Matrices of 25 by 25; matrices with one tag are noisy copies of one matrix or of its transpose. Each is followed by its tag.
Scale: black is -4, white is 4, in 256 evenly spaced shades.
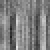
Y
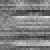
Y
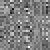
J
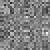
J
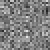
J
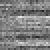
Y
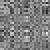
J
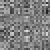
J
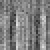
Y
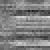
Y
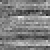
Y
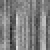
Y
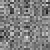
J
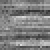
Y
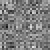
J
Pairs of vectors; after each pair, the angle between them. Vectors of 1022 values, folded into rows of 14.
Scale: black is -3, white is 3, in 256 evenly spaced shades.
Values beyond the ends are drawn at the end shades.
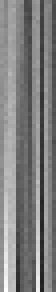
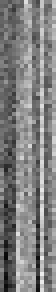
nearly opposite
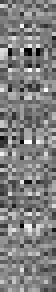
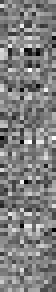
nearly parallel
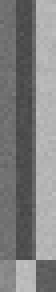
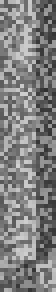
partly opposed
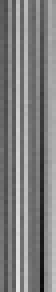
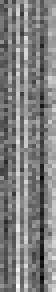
nearly parallel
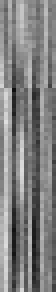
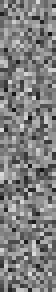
orthogonal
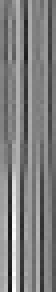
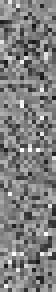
orthogonal
